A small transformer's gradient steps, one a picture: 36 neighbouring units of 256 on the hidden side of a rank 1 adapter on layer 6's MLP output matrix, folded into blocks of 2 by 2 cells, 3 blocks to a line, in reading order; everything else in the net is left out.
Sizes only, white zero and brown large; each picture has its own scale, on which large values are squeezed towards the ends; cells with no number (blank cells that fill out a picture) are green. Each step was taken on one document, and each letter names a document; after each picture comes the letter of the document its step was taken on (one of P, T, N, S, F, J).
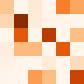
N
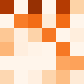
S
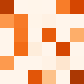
N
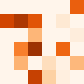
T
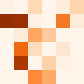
T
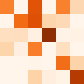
S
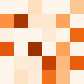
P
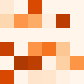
P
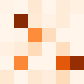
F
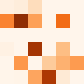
P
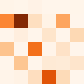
P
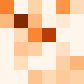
F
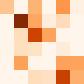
F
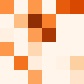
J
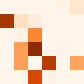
T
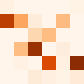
T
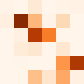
F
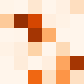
F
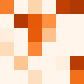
J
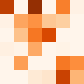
F
